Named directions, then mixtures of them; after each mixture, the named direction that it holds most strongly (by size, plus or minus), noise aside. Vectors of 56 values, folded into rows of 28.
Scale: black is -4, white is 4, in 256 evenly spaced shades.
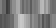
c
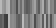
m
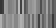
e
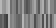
m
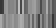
e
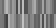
m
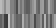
m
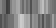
c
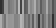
e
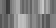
c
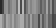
e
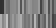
e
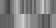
c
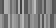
e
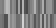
m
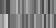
m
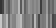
e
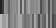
e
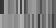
e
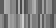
e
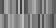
e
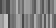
m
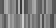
e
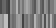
m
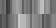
c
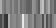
m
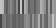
e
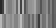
e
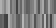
m
